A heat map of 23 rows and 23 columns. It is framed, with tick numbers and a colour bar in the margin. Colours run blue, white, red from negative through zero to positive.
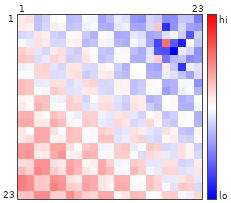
An odd patch, rougher than its surroundings, sits in the top right. The ninth with the highest average is the bottom left. The top right is the roughest part. Values rise toward the bottom left. No single row or column stands out from its neighbours.
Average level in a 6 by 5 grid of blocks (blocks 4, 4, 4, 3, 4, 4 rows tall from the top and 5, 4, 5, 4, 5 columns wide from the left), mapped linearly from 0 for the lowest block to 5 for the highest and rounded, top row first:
2 2 1 1 0 / 3 2 2 1 0 / 3 3 2 2 1 / 4 3 3 2 2 / 4 4 3 3 2 / 5 4 4 3 3
